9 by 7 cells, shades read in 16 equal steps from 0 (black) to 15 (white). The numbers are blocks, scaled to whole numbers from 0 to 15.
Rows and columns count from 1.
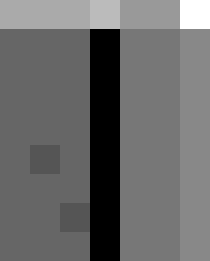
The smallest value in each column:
6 5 5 0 7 7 8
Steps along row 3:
same same down up same up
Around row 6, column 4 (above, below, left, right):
0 0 6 7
